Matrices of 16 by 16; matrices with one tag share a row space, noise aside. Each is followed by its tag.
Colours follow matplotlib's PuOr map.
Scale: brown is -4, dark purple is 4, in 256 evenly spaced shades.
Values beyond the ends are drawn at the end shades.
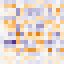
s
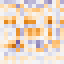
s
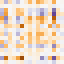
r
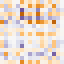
r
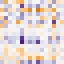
r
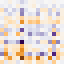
r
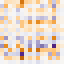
r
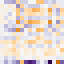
s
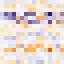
s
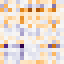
r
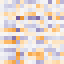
s
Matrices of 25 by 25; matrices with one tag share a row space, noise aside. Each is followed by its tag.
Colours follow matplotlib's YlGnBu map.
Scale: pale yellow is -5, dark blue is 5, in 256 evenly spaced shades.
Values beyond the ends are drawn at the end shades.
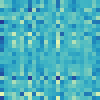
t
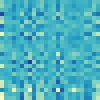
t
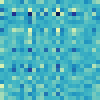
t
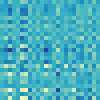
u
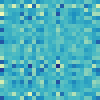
t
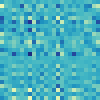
t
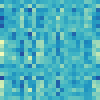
t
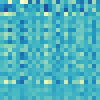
u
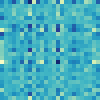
t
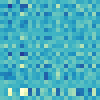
u
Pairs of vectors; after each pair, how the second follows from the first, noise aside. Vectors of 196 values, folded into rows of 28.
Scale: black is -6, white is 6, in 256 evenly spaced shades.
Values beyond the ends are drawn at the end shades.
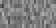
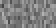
copied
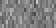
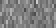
copied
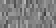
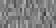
copied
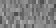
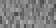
copied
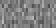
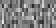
scaled up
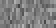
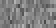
copied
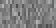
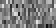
scaled up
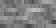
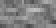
copied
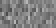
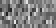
scaled up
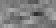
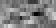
scaled up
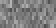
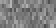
copied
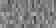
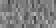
copied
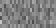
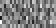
scaled up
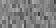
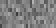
reversed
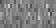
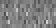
reversed
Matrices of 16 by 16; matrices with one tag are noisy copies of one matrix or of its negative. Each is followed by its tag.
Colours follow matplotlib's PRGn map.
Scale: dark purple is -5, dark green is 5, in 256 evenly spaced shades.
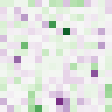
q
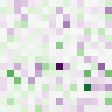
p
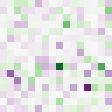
p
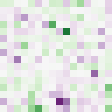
q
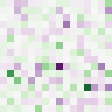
p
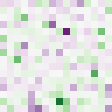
q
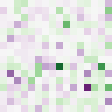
p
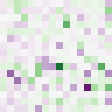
p
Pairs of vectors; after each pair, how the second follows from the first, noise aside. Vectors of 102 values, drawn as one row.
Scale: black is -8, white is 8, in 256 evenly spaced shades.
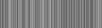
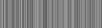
shuffled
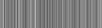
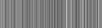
reversed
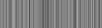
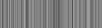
reversed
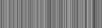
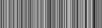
scaled up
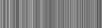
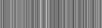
shuffled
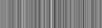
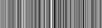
scaled up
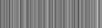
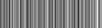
scaled up
